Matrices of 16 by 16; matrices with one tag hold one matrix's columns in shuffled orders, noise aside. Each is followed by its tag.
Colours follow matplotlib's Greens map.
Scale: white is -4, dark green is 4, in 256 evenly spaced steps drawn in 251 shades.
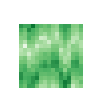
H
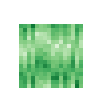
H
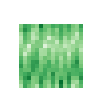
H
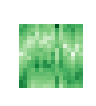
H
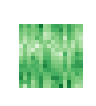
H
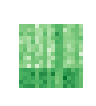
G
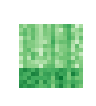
G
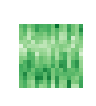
H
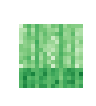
G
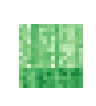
G
